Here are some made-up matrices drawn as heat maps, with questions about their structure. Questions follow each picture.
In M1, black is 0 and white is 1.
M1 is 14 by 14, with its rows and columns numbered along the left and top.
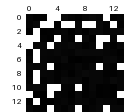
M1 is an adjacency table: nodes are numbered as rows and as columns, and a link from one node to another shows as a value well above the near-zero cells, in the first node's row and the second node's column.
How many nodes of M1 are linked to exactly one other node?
6
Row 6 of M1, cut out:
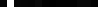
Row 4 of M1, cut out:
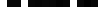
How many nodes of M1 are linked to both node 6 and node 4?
0
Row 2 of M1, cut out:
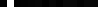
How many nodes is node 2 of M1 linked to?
1
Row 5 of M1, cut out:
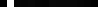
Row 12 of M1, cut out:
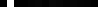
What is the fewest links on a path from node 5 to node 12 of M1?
2
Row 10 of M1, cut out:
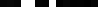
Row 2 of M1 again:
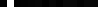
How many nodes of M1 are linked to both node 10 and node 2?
0
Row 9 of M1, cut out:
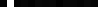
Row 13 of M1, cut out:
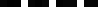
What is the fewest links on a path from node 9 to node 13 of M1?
3
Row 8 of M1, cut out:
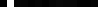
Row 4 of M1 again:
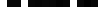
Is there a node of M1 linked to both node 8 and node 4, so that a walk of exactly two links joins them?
no
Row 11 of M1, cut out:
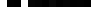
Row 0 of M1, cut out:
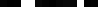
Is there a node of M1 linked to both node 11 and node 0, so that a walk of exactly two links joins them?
yes
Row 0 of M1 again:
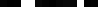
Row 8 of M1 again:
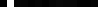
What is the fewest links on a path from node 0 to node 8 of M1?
3
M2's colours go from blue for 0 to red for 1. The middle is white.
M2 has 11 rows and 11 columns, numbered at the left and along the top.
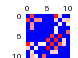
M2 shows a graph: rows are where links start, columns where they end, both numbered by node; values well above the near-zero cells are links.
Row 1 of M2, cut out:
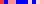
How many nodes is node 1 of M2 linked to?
6
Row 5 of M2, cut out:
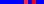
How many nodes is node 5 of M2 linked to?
2
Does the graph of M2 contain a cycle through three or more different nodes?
yes
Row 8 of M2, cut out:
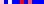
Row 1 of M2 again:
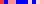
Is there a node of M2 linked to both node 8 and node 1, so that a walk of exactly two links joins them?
yes
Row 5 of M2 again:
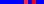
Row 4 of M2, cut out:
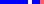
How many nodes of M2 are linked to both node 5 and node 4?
0
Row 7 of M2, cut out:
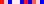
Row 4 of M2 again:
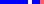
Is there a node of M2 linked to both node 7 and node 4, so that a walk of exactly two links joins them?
no
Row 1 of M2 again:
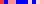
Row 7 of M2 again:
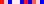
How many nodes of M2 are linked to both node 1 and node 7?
3
